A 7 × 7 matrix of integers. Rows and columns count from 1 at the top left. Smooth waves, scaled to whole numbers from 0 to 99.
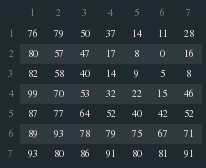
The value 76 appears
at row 1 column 1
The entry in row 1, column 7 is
28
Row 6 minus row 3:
7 35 38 65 66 62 63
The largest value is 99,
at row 4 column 1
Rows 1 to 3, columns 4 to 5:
37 14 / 17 8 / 14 9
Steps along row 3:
down down down down down up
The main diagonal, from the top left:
76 57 40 32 40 67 91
